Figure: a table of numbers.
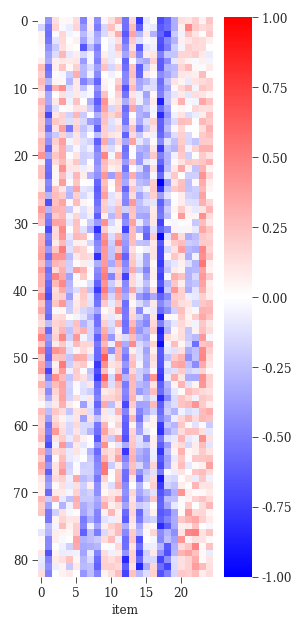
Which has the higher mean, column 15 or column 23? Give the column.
23
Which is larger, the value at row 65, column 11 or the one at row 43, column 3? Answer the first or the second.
the first
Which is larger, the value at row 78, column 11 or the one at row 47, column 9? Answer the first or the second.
the second
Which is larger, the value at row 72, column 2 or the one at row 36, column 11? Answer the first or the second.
the second
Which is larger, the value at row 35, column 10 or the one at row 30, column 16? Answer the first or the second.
the second
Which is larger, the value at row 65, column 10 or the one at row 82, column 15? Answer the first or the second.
the first
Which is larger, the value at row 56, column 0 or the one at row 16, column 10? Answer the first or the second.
the first
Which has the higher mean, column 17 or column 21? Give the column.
21
